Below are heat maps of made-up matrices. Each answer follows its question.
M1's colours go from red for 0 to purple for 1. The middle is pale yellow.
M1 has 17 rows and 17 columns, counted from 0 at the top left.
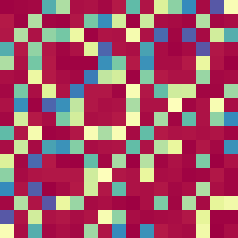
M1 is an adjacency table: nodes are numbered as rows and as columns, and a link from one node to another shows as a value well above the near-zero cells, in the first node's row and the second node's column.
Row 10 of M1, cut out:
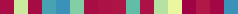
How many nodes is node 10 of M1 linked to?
8
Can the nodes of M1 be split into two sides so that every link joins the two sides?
yes
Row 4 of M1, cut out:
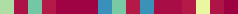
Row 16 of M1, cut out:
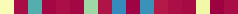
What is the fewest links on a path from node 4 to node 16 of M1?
2
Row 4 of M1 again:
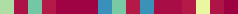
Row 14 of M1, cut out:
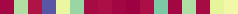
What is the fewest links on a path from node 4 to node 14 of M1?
1
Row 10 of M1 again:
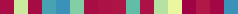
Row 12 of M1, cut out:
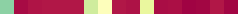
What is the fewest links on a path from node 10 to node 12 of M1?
1
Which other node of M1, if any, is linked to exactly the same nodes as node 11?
node 16
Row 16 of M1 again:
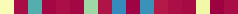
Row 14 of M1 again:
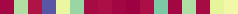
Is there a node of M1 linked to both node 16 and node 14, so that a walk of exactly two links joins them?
no
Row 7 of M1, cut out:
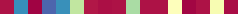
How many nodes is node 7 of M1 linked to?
7
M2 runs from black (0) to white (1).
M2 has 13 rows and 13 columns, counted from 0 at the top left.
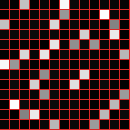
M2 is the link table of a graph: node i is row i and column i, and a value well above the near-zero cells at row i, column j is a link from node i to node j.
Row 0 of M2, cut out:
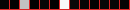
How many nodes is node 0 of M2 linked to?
2
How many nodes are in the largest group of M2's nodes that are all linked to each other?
2
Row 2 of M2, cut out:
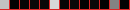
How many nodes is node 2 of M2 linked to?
3
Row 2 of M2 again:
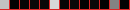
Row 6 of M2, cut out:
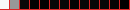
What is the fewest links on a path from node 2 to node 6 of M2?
2
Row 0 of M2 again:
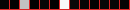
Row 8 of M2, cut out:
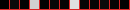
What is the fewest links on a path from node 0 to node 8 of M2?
4
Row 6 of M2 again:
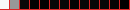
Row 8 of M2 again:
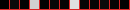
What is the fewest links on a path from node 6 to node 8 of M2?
5
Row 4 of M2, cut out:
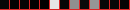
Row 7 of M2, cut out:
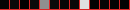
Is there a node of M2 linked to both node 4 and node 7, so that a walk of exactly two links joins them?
no
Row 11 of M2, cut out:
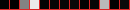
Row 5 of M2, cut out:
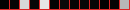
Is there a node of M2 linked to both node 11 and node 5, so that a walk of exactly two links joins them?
yes
